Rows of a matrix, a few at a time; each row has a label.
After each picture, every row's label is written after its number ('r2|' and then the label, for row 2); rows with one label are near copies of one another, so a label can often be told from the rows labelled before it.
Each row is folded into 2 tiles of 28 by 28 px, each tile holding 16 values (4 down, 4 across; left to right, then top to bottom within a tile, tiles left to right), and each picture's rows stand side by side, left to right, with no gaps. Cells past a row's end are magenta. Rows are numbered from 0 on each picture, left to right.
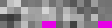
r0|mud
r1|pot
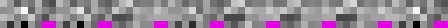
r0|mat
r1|mat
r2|mud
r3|mat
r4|mud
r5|mud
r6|mud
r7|mat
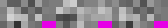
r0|pot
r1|mud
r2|pot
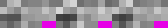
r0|mud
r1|mud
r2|mud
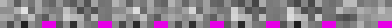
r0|mat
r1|pot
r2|mat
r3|mat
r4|pot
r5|pot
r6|mud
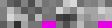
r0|pot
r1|mud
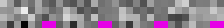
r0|mat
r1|pot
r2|pot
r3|mud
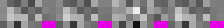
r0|pot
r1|pot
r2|mat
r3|pot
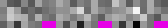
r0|pot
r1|mat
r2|mat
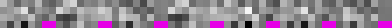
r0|mat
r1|mud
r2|pot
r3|mud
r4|mat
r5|mat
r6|pot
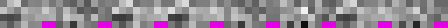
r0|mud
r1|pot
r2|mud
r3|mud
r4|pot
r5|mat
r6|mud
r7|mat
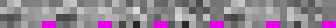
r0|mud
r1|mud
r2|mat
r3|pot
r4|mud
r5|pot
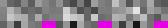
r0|pot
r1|pot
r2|mat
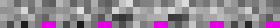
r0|mat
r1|mat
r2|mud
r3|mud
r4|mat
